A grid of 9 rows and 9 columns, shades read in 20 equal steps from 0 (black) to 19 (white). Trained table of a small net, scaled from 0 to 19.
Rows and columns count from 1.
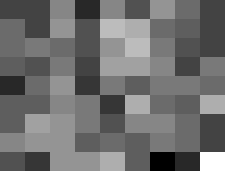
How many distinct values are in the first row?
6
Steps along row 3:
up down down up up down down down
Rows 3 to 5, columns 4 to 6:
6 11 14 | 5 12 12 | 4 9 7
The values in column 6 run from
6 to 14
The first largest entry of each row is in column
7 5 6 5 3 6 2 2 9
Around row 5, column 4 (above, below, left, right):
5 9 11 9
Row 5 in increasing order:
3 4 7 8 8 9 9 9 11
